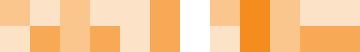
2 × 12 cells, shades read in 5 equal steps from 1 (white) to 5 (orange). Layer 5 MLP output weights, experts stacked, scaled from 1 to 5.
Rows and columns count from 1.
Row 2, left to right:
2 4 3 4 2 4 1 2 5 3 4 4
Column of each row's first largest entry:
9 9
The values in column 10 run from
3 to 3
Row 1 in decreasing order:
5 4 3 3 3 3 2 2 2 2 2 1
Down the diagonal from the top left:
3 4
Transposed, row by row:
3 2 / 2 4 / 3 3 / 2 4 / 2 2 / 4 4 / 1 1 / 3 2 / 5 5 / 3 3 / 2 4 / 2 4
